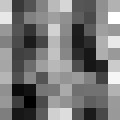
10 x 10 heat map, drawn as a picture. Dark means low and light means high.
Upright stripes repeat 2 times across the table. The bottom left is the ninth with the lowest average. Streaks run downward.
